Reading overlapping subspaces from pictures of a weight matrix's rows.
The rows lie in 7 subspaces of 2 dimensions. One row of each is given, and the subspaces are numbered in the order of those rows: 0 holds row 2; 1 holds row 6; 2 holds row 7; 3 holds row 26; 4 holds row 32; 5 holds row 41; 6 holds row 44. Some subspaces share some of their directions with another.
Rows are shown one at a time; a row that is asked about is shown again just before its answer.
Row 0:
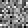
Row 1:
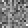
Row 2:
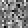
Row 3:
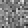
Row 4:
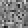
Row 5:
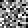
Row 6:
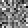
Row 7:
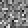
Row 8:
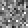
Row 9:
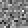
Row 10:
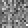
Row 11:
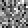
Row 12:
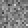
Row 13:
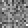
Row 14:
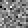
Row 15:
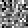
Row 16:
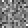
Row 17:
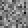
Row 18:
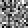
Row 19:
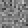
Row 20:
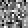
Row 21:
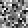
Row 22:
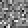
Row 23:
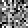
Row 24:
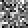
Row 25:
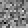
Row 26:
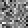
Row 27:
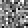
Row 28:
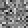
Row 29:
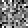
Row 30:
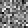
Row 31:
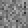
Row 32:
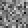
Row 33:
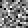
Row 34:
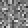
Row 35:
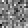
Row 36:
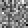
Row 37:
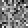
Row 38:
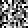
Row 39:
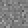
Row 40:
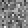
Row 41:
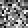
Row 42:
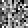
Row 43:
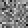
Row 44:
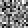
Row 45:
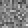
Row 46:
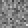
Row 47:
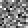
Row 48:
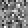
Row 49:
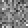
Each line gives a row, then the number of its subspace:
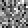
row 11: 4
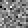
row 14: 1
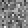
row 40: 0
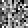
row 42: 3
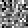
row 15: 5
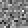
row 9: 2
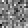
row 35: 6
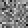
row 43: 3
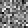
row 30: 6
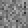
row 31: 4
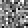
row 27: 3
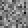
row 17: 4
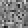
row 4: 0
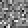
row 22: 2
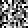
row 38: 4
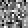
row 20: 0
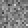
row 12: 5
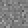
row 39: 2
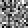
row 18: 6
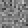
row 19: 5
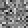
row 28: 3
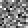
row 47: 1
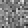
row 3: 3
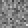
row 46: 1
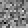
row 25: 2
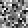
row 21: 5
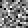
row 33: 1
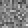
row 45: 0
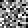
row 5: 1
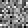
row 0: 6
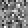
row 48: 0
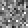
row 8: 4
